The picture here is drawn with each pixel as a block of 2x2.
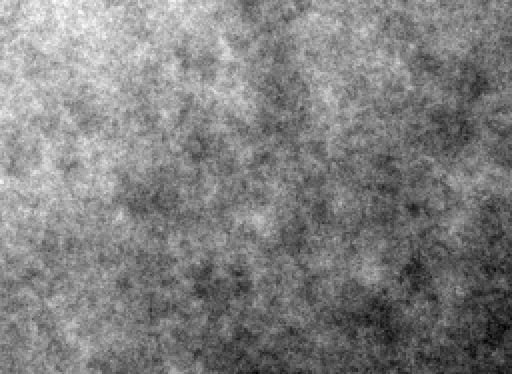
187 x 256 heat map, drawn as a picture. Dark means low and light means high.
The halves do not mirror each other. The top left is the ninth with the highest average. No row or column stands out. There are no lone odd cells. The ninth with the lowest average is the bottom right. The texture is blotchy. Values rise toward the top left. The histogram is bell-shaped.
